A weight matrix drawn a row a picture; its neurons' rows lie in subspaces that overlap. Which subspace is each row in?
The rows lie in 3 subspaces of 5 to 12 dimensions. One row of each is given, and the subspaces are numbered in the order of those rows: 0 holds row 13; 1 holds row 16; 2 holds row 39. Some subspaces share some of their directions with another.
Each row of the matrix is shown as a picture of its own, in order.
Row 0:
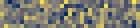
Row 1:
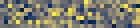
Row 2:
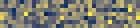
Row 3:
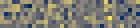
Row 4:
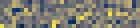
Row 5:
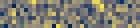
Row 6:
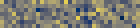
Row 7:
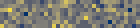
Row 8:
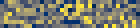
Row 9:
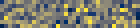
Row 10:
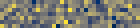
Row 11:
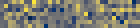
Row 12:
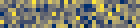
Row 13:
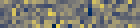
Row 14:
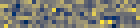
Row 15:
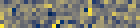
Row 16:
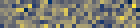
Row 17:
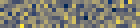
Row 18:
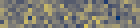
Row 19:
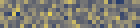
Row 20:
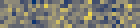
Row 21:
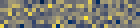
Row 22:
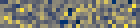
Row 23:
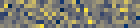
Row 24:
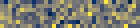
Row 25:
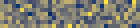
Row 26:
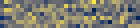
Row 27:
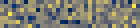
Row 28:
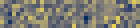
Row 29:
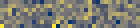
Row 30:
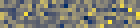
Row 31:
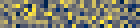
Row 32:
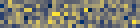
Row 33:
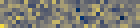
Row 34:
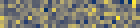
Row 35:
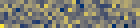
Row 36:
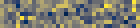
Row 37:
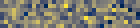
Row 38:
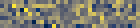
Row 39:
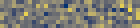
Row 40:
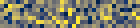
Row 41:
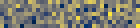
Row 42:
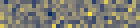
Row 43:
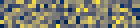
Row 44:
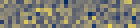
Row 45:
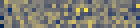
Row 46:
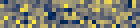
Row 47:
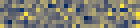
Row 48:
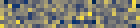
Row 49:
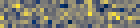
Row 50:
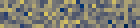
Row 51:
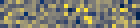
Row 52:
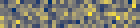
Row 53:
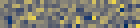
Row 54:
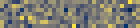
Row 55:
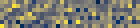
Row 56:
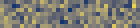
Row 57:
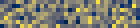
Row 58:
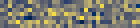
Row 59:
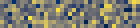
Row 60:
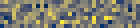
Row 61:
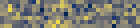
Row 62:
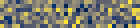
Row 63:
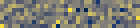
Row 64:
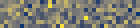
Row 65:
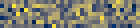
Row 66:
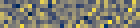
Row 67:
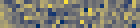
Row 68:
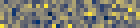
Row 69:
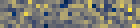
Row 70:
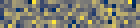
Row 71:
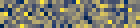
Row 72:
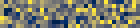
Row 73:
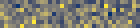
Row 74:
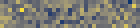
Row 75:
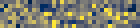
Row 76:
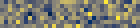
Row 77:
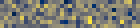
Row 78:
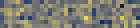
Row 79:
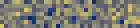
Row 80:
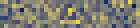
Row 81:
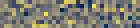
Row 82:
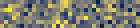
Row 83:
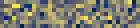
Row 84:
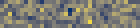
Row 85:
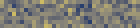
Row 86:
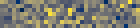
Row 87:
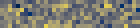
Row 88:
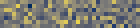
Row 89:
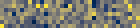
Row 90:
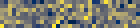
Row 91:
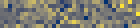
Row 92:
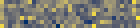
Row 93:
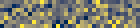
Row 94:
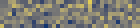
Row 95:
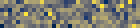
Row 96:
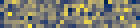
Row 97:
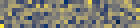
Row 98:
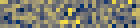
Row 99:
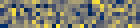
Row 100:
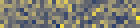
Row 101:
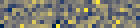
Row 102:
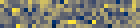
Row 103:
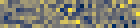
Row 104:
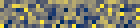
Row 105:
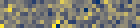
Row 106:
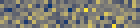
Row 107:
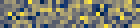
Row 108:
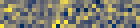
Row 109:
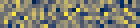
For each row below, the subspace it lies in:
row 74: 0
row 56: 0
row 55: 0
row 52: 1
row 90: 2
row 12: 0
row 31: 1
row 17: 1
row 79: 1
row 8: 2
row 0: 0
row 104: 1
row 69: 2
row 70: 1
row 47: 1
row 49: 1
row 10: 0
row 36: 1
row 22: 2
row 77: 1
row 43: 0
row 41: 0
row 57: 0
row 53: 1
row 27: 0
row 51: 2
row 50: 2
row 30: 2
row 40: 2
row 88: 1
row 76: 0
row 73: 0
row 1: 0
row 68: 2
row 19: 1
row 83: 1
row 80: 0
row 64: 1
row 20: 1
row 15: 0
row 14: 1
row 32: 0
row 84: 2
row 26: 1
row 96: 1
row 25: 2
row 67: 0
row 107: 0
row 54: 1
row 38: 0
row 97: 0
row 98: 2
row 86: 0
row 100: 1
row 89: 1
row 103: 2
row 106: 1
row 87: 1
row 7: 2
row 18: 0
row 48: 0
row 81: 2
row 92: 1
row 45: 0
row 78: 1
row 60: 1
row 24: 2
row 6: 0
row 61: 1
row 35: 2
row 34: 1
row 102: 1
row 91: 2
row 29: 2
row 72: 1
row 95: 2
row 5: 0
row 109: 1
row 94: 2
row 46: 1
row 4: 1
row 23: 2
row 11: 1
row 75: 1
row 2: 2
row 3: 1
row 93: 2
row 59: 1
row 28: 1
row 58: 0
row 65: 0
